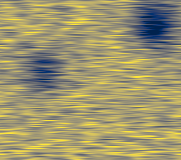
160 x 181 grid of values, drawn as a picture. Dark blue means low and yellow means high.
Mirror symmetry: none. Ninth with the lowest average: top right. Dips: two.
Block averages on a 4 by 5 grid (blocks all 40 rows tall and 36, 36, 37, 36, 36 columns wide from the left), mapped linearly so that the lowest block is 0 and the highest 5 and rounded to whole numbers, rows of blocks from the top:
55530
32553
44555
55555
